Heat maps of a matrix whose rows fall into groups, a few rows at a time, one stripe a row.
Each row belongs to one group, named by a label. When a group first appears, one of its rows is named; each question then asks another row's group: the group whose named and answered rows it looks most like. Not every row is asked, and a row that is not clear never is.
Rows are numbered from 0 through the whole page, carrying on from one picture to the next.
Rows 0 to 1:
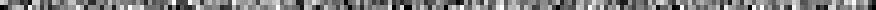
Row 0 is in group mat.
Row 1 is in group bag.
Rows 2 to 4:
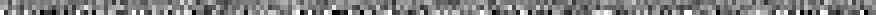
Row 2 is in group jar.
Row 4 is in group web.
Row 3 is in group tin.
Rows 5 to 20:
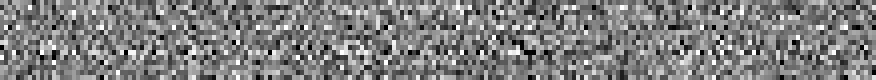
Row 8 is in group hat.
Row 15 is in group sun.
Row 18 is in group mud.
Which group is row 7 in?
sun
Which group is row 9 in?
tin
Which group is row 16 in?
web
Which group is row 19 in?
mat
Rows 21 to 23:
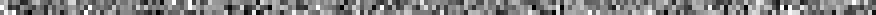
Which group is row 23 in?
hat
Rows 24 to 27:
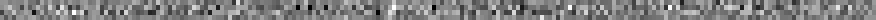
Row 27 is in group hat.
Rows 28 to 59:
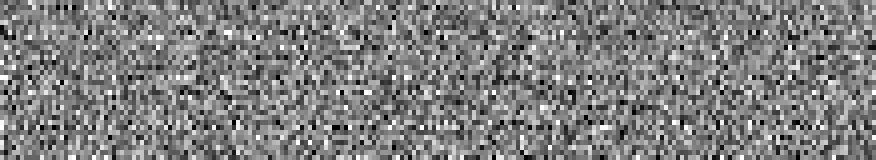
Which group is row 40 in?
web
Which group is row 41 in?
hat
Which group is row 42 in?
tin
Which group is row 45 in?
sun
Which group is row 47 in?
jar
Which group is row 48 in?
mat
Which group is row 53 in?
web
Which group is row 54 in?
mat
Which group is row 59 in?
sun
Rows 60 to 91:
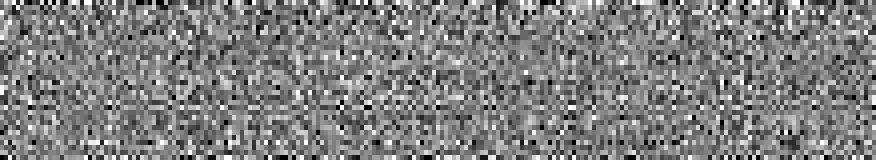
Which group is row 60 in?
hat
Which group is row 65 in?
hat
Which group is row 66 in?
mat
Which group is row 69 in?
jar
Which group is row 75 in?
mud
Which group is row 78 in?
web
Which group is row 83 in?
mat
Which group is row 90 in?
jar
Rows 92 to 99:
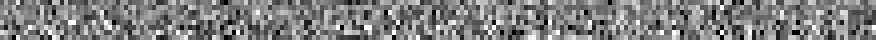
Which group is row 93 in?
sun
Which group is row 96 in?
sun
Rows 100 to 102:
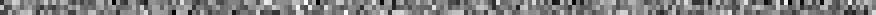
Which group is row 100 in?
jar
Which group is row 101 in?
web
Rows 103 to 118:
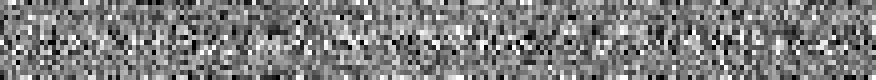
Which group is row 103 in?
hat
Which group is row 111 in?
web
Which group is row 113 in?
sun
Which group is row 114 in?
mud
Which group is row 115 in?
sun
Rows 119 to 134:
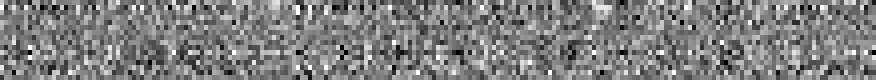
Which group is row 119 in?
mat
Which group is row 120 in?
web
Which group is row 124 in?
mat
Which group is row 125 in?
tin
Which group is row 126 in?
hat
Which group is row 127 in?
sun
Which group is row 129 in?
mat
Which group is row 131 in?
hat
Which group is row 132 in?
web
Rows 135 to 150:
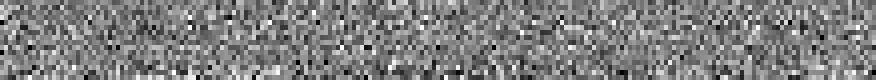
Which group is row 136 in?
web
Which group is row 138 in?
jar
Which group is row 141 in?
hat
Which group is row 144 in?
mud
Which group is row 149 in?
mat
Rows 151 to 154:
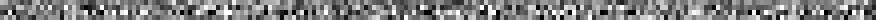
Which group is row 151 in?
mat
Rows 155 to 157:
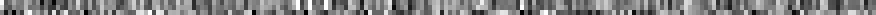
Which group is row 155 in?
web
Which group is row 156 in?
web
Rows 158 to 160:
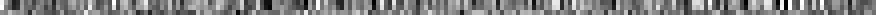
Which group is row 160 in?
hat
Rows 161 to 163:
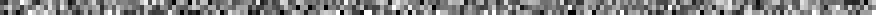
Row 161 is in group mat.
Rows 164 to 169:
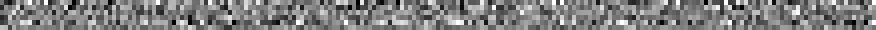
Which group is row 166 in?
hat
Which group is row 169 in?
jar
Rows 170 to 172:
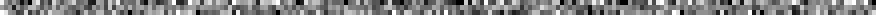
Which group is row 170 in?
mat
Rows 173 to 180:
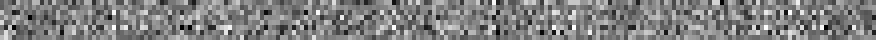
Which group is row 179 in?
hat
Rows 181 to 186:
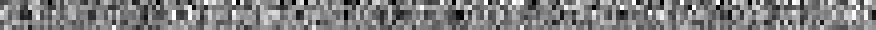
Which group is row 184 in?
mat
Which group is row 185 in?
jar
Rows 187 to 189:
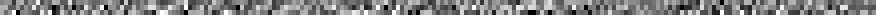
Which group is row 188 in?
tin
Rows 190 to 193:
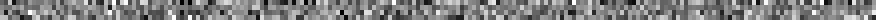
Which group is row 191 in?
hat
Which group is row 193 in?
mat
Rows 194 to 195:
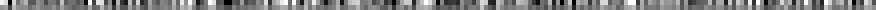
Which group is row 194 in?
jar
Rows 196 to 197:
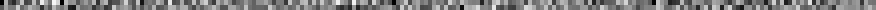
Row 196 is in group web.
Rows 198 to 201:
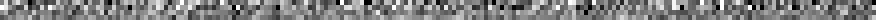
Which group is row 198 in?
mud
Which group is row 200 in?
tin
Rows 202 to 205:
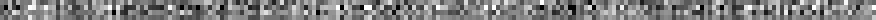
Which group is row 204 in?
jar
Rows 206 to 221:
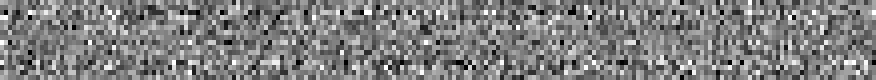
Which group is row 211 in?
tin
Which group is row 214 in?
jar
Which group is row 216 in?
mud
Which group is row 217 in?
hat
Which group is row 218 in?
mat
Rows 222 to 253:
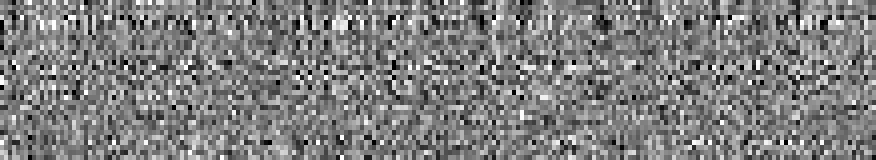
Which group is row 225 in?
sun
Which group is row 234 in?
jar
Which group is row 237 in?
web
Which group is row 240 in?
tin
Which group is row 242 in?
mat
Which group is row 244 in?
bag
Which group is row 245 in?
hat
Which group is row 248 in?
bag
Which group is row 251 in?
mat
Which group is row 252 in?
jar
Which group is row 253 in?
mud
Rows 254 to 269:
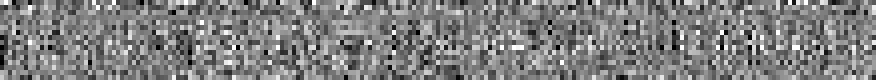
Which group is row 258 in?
sun
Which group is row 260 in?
sun
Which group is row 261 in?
bag
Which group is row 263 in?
bag
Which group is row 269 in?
mat
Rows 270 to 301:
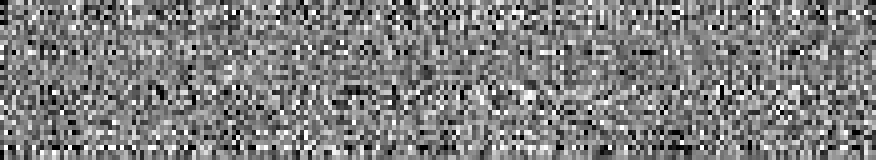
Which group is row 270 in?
bag
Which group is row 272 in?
bag
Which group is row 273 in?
tin
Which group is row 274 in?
bag
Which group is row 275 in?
sun
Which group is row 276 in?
hat
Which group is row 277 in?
tin
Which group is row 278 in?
mud
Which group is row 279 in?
web
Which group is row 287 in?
bag
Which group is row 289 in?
hat
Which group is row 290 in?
web
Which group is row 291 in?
hat
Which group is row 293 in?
jar
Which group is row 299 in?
tin
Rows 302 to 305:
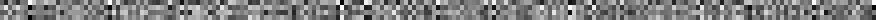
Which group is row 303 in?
mud
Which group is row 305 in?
mud
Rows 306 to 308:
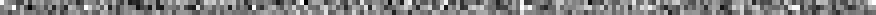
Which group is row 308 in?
web
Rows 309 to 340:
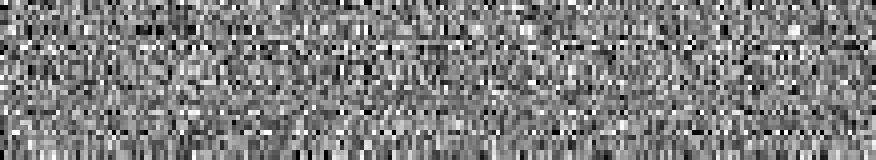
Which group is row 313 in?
bag
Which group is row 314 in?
hat
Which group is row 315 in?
hat
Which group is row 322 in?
mud
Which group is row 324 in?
web
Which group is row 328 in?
mat
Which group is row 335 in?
jar
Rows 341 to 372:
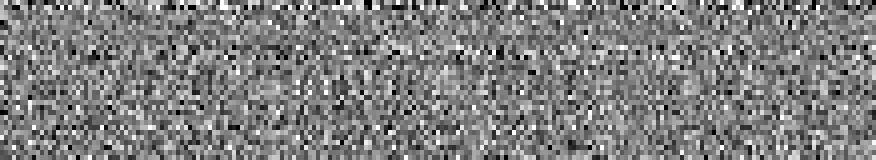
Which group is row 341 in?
mud
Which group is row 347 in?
tin
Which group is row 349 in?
web
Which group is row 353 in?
mat
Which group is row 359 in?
web
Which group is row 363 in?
bag
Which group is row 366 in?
tin
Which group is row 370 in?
sun
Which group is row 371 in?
bag
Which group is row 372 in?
hat
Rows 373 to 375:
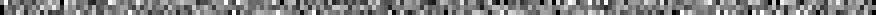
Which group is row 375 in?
bag
